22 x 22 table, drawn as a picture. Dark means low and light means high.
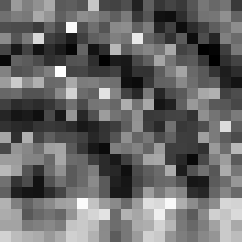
On average the colour sits 40% of the way up the scale. The bottom part is higher, past a seam about 80% of the way down. Rings spread out from the bottom left. The ninth with the lowest average is the top right.
